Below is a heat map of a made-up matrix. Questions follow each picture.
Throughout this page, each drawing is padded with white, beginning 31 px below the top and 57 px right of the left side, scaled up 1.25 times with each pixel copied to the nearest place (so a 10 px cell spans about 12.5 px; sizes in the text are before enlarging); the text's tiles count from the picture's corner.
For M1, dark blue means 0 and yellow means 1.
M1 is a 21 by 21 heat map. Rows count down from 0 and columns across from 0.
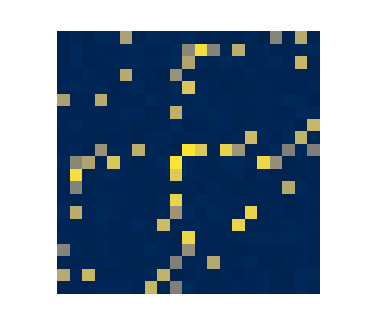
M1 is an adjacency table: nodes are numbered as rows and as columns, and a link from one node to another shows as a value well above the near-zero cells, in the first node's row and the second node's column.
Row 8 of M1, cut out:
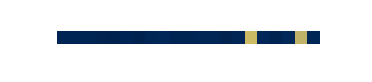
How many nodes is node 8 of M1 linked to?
2
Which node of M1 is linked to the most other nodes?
node 9
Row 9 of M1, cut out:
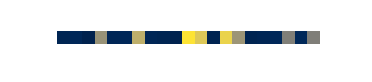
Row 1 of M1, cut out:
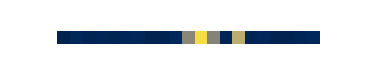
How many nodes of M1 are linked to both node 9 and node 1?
3
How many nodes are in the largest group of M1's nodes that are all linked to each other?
2
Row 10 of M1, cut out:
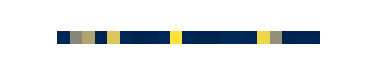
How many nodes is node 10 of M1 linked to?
6
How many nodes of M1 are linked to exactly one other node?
5
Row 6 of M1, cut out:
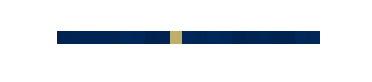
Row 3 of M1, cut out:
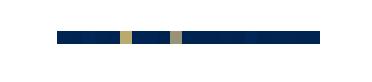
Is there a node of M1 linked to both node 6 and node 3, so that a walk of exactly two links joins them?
yes
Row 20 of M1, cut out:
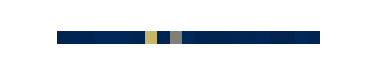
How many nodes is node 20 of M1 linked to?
2
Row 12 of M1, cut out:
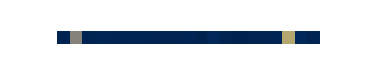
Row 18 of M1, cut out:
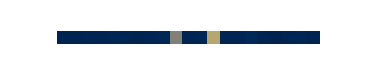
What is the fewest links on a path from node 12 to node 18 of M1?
1
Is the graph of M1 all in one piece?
yes
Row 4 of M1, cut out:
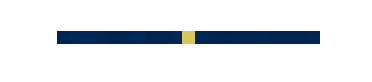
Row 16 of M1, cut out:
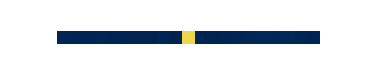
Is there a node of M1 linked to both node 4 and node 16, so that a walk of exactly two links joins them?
yes
